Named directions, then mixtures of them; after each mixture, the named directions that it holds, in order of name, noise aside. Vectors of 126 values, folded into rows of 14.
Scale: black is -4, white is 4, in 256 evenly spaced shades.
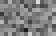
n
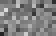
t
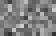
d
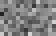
n, t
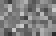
d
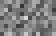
d, t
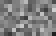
d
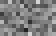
n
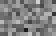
n, t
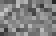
d, t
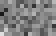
n, t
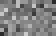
t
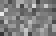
n, t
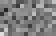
t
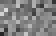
t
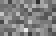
n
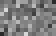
t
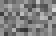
d, n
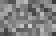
d, t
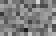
n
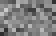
d, t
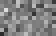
t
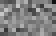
d, t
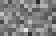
n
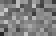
t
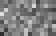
n, t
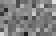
t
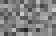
d, n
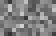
d
